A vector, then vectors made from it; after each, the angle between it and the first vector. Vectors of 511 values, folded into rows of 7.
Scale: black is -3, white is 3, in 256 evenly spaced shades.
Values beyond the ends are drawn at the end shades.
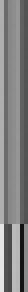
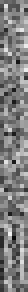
partly opposed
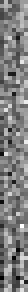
partly opposed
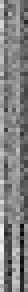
nearly parallel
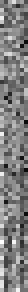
partly aligned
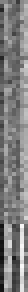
nearly opposite
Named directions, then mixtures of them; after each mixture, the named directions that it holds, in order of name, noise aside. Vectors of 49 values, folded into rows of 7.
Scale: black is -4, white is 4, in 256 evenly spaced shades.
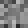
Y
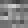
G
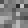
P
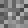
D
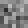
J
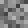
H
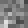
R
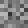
D, H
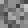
H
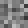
D, J, P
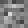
D, G, R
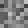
D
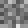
D, Y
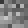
G, P, R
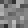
H, Y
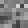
P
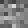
G, P, Y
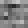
G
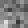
R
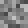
H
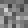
J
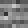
G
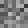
D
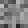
Y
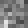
R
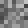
D, J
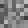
D, J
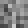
J, Y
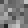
H, P, R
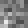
R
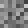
D
